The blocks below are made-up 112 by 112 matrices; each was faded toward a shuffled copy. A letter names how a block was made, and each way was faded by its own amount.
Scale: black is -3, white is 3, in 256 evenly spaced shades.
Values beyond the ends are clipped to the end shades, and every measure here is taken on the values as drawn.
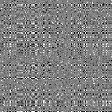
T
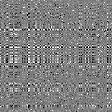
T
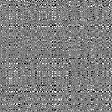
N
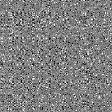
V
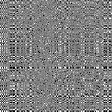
T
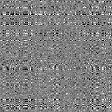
N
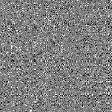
V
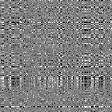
T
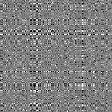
T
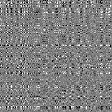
N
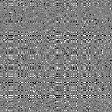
T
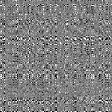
N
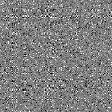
V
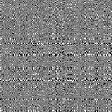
N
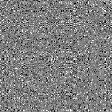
V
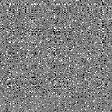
V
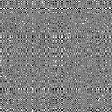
T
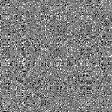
V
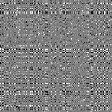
T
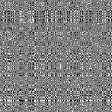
T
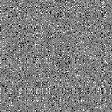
V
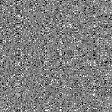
V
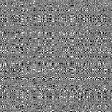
N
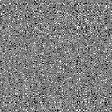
V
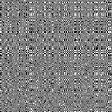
T
